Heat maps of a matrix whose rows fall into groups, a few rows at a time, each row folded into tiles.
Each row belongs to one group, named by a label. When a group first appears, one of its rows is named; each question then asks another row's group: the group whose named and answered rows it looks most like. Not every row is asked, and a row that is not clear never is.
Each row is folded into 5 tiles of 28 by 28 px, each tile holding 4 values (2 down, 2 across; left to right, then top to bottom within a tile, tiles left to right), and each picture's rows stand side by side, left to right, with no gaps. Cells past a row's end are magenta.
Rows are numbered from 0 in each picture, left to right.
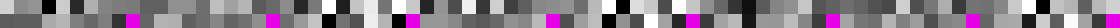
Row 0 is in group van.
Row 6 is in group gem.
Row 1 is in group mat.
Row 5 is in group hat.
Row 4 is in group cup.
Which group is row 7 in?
cup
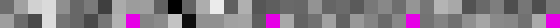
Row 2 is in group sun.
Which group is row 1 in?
hat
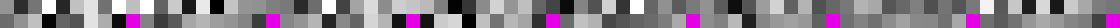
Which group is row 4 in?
mat
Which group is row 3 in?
hat
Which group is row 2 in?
cup
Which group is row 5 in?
hat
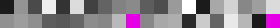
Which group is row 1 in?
cup
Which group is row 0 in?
mat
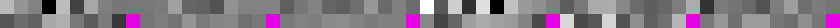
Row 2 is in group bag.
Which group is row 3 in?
van
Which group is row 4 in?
sun
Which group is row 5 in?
bag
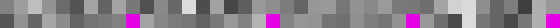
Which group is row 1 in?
mat
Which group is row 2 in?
mat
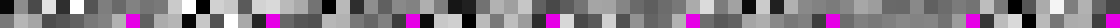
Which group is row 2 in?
van
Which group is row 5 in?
van
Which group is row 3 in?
hat
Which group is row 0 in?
mat
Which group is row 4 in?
sun
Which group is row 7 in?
hat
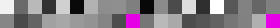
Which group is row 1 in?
mat
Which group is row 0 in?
van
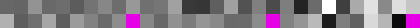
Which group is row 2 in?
cup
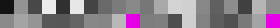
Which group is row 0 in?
mat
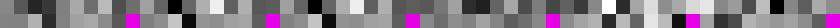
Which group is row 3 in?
bag
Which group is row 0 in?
hat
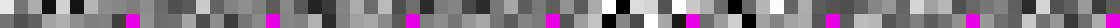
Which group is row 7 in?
gem
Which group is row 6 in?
mat
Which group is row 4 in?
cup
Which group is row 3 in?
bag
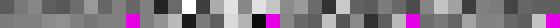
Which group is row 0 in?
bag
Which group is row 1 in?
cup
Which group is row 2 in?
gem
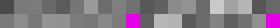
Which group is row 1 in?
mat
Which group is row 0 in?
bag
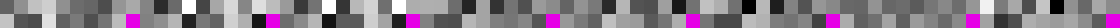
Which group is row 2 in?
cup
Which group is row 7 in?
van
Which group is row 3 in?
van
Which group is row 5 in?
van
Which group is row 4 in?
gem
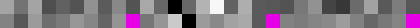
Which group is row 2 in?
bag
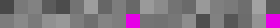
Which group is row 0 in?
bag
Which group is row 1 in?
gem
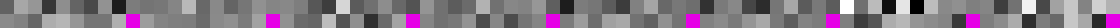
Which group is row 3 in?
gem
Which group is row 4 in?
bag
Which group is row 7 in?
cup
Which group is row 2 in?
gem
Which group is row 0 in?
gem
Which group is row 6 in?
van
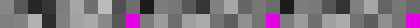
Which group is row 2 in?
bag
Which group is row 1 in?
bag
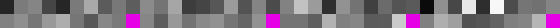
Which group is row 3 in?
mat
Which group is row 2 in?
gem
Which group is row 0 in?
bag
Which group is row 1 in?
bag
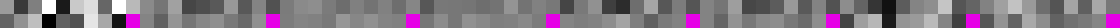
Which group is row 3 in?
bag
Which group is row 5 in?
bag
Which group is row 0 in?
cup
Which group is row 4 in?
bag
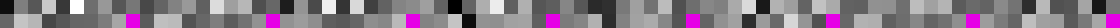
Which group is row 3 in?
hat
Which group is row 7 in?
gem
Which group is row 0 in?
mat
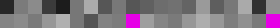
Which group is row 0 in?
bag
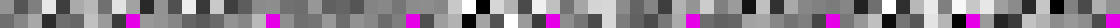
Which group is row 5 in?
van
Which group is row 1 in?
mat
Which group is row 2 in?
sun
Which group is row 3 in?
cup
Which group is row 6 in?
cup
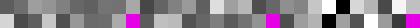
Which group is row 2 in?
cup
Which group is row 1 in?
mat
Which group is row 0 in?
sun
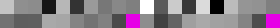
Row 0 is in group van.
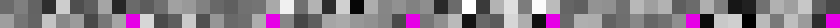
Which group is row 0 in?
gem
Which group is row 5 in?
hat
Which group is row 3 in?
cup
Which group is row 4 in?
mat
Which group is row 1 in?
sun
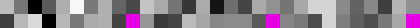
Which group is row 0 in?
hat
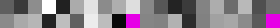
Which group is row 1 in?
hat
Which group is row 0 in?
cup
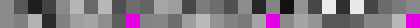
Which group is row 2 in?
mat
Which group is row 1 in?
gem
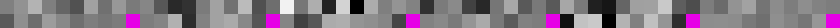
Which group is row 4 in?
hat
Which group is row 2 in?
van
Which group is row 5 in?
mat
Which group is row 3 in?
bag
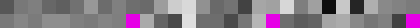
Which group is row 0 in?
bag
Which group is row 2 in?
van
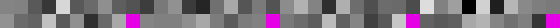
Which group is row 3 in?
van
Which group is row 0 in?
gem
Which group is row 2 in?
gem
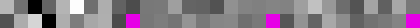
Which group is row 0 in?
hat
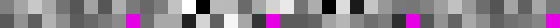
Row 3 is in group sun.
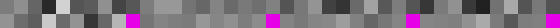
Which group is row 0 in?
gem
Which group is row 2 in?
bag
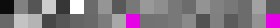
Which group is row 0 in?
mat
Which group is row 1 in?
gem
